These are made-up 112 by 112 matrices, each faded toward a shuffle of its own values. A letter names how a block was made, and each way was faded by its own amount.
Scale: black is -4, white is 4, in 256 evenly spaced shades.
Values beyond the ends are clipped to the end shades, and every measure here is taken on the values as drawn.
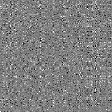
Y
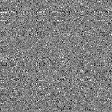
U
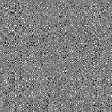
Y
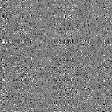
Y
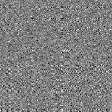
U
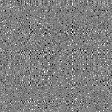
Y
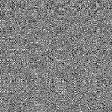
U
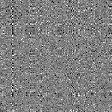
Y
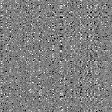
Y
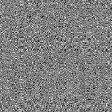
U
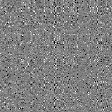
Y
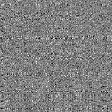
U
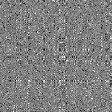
Y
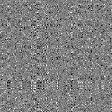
Y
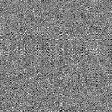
U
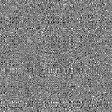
U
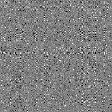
Y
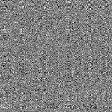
U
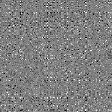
Y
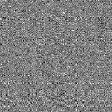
U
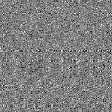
U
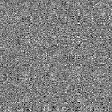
U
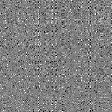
Y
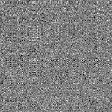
U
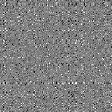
Y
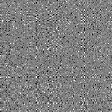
Y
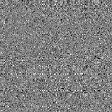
U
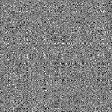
U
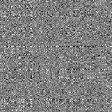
U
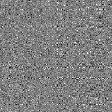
U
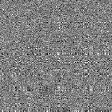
U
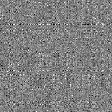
U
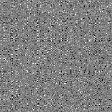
Y
